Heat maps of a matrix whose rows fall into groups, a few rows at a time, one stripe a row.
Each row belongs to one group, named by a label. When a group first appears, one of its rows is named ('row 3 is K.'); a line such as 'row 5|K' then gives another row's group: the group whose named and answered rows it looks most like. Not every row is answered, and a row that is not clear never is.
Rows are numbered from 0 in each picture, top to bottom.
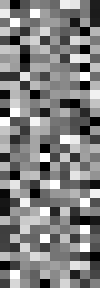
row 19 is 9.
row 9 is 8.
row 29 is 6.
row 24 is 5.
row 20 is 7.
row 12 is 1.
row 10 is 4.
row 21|4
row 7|8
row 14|8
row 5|8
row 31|1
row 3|8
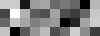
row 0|8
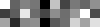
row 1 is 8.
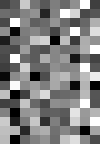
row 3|9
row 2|1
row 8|4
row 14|8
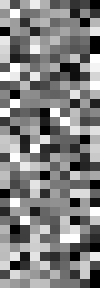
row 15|8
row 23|4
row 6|9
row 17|1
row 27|5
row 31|5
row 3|4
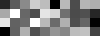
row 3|6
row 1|7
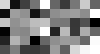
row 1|4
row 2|5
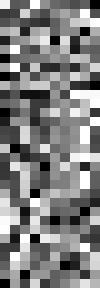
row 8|6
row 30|8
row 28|1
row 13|4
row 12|6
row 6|6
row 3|8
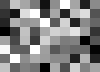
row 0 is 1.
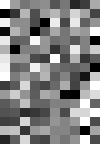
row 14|8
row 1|6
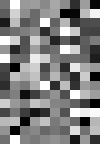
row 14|9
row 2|7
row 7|9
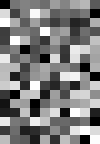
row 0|6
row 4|1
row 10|9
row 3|7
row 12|6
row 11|4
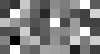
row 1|1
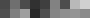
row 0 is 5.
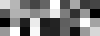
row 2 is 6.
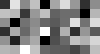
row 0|1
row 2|9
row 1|8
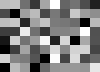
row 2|8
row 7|4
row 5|6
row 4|7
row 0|7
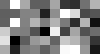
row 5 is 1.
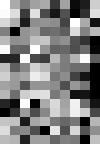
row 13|8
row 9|5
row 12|6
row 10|5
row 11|6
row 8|5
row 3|9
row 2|5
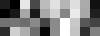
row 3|1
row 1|6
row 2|1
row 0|6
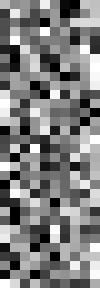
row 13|8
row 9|4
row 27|4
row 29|9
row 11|8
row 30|4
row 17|9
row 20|6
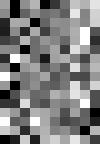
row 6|1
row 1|9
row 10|6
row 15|6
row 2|4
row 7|9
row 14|8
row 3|6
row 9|9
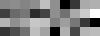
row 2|5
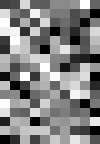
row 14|5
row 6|5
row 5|1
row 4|1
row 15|6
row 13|4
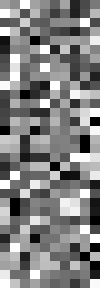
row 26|4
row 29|5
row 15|8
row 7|7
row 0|5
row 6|1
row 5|7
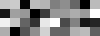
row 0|8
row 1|4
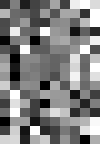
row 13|4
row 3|7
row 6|9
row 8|9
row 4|4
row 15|8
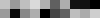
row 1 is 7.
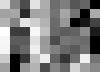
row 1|8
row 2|5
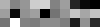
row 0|5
